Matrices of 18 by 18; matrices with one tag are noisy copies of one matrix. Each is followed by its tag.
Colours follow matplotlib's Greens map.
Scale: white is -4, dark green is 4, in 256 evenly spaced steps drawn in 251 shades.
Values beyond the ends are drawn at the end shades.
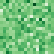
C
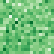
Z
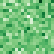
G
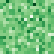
C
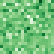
G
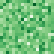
C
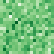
Z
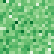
Z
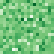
C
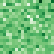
G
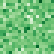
G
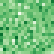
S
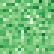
G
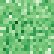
Z
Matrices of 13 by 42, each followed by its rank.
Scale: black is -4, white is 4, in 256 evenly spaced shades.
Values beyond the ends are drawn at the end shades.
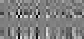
two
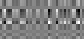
one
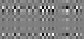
one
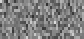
full rank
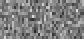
full rank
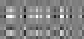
one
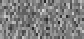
full rank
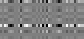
one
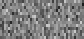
full rank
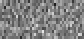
full rank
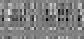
two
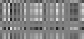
one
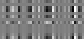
one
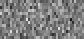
full rank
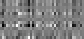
two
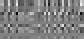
two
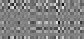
two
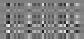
one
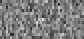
full rank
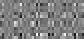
two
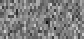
full rank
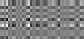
one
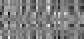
two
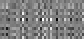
two
